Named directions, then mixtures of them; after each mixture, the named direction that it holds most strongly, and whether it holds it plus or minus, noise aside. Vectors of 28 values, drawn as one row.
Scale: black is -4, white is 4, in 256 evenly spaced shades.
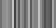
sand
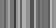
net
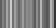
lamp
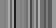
sand, plus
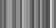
net, plus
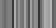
sand, minus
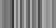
sand, minus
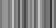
sand, plus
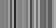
sand, plus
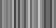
sand, plus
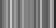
lamp, plus
